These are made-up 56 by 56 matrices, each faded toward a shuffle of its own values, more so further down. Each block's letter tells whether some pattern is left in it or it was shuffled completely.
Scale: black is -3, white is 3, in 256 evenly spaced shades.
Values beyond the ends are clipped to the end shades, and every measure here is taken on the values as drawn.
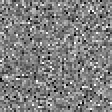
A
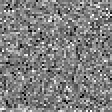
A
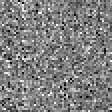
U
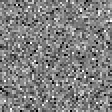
A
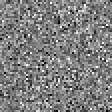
A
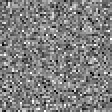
U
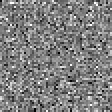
U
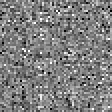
U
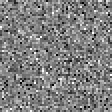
A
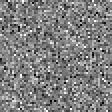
A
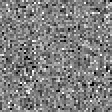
U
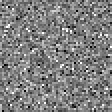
A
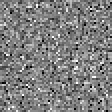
U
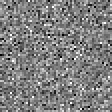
U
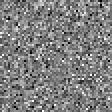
U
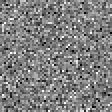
A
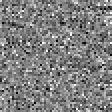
U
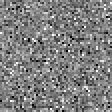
U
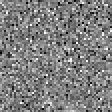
A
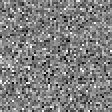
U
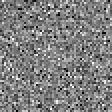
U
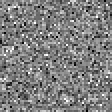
U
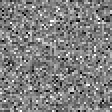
A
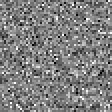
U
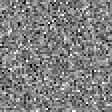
A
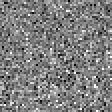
A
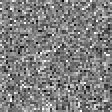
U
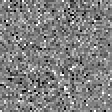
U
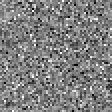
A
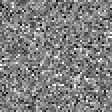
A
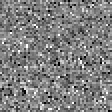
U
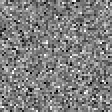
A
